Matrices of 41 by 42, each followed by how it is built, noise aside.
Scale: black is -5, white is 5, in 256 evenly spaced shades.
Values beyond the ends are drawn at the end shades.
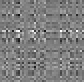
low rank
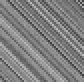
Toeplitz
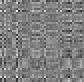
low rank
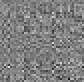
low rank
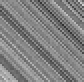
Toeplitz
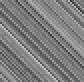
Toeplitz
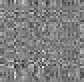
low rank
